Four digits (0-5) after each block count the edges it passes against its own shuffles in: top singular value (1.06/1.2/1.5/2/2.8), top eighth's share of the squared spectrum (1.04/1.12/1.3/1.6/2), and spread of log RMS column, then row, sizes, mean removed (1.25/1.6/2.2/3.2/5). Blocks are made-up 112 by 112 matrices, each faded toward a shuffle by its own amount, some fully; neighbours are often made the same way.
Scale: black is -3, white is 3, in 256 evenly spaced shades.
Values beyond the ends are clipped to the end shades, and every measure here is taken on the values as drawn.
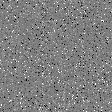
0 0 0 0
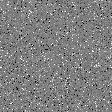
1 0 0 0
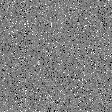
1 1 1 0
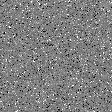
0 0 0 0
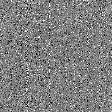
1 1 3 0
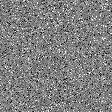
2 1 0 0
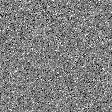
0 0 0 0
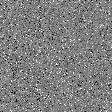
0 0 0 0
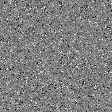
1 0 1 0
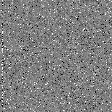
2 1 1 0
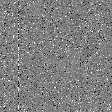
2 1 2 0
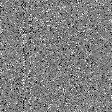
1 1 2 0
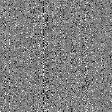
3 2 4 0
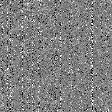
2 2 3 0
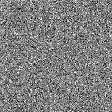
3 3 1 1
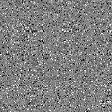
4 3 2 2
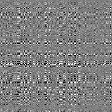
5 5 4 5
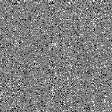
4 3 2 2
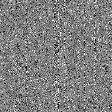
2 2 3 0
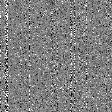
2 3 4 0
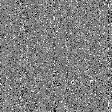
2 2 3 0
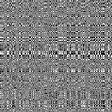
5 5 4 4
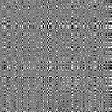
5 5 4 4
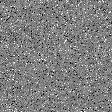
1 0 0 0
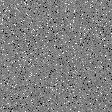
0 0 0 0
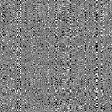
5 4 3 3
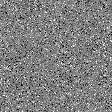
2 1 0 0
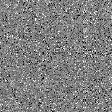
3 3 2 1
